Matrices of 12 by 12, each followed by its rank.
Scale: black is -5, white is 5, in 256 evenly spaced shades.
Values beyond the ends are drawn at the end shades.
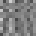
two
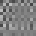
two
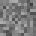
full rank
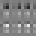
one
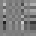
one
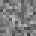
full rank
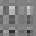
one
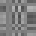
one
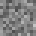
full rank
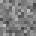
full rank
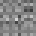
two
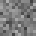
full rank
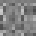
two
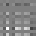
one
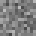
full rank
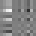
one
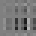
one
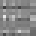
two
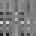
two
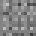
two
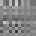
two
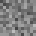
full rank
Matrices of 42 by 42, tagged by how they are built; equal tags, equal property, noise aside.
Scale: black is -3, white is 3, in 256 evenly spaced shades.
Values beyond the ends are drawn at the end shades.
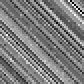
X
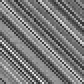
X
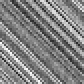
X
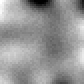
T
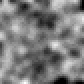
T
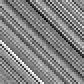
X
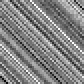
X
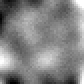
T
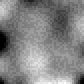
T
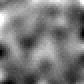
T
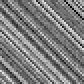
X
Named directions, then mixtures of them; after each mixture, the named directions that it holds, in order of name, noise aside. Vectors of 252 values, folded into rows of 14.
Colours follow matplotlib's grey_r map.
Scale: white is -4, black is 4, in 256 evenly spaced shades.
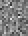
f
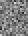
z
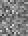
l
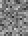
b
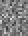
f, l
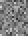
b, z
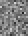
f, z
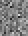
f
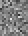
b, f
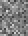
l, z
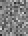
z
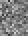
b, l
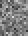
b, l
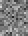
b, z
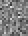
f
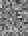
b, f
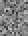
b, l
